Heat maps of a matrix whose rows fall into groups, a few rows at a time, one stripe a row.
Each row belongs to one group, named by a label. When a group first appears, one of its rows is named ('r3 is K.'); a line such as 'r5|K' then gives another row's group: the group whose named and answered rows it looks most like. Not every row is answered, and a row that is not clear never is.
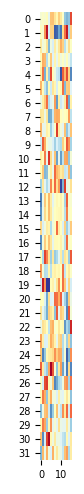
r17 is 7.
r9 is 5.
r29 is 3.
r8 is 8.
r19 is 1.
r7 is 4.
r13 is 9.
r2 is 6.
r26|7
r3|3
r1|7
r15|8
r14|9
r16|9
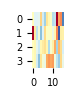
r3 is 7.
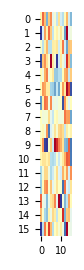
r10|5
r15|9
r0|3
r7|5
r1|9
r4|7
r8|6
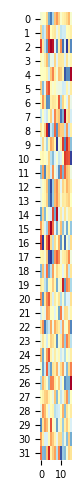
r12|4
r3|6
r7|5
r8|6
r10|5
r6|1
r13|4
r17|4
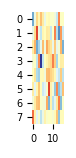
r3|6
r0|9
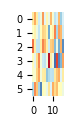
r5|1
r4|7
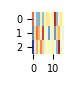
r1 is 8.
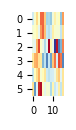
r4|7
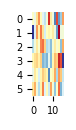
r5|3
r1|9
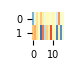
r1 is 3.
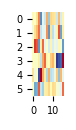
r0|6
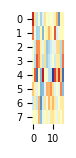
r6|6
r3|7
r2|7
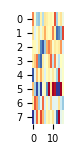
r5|6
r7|9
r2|4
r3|1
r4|9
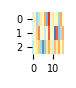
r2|4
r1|8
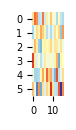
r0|3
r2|1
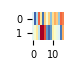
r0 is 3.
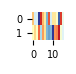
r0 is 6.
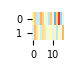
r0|3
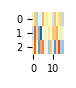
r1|1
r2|3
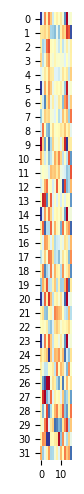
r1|5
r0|9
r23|9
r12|8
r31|5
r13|3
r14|9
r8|1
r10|4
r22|4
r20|9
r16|7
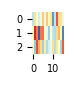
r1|3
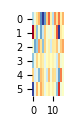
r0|4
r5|9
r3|9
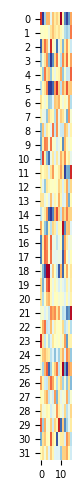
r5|4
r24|5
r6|4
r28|8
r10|1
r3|4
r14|4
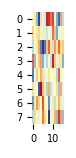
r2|4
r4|9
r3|5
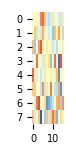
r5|3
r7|6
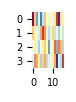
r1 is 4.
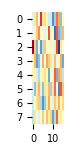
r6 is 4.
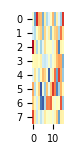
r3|5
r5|6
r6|4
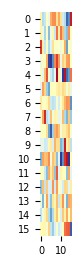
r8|4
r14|4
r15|5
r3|4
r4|8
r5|1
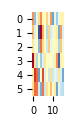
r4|3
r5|3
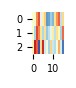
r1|7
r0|7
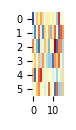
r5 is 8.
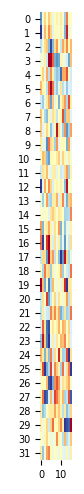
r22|1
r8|8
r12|9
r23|1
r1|9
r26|4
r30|8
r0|9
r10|1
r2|4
